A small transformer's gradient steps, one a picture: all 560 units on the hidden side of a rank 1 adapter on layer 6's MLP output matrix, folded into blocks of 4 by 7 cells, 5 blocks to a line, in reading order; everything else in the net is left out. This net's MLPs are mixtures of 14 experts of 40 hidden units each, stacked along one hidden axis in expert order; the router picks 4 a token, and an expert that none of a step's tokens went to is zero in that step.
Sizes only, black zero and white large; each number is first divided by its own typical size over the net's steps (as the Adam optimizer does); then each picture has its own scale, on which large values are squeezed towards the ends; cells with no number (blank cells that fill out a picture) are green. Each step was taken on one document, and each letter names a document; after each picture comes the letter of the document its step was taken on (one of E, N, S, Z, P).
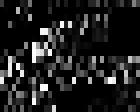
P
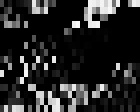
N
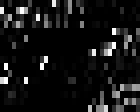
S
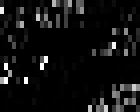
S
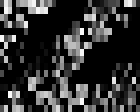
N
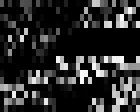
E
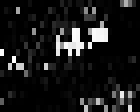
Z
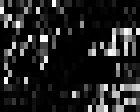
S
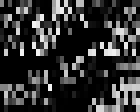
E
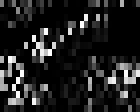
P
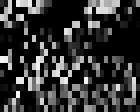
N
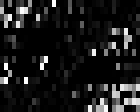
S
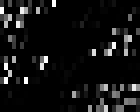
S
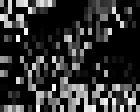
N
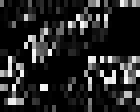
P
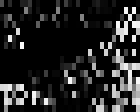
E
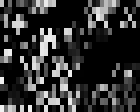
N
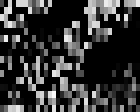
N
